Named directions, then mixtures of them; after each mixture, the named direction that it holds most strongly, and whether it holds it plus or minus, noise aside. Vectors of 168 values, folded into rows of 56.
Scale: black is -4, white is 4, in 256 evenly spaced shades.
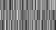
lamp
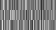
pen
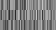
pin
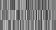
pin, minus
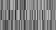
pin, plus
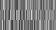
pen, plus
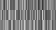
pin, minus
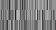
pin, plus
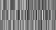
pin, minus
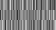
lamp, minus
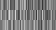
pin, minus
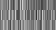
pin, minus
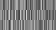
pin, minus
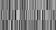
pin, plus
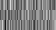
lamp, minus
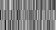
lamp, minus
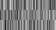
lamp, minus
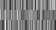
lamp, plus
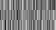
lamp, minus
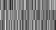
lamp, plus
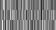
pen, plus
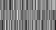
lamp, plus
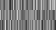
lamp, plus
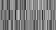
pin, plus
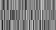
pen, minus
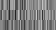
pin, plus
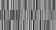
pen, minus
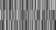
lamp, plus
